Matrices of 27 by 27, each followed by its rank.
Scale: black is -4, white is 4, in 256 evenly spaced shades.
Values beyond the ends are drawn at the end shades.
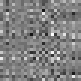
three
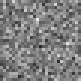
full rank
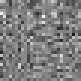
five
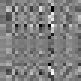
two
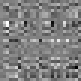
three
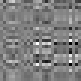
two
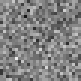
full rank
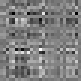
two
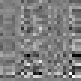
three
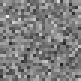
full rank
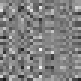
three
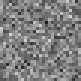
full rank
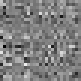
five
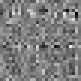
five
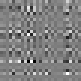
two
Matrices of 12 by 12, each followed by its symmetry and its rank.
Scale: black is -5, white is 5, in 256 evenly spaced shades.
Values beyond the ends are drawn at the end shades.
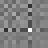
symmetric, rank two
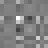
symmetric, rank two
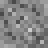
symmetric, full rank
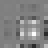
symmetric, rank one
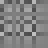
symmetric, rank one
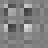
symmetric, rank one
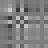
symmetric, rank one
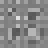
symmetric, rank two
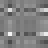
neither, rank one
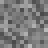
symmetric, full rank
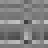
neither, rank one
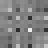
symmetric, rank two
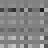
neither, rank one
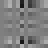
neither, rank one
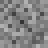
symmetric, full rank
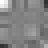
symmetric, rank two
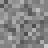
symmetric, full rank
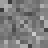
symmetric, full rank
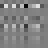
neither, rank one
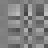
neither, rank one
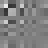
symmetric, rank one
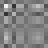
symmetric, rank one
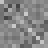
symmetric, full rank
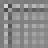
symmetric, rank one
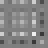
symmetric, rank one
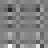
neither, rank one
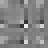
symmetric, rank two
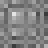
symmetric, rank two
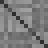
symmetric, full rank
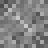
symmetric, full rank
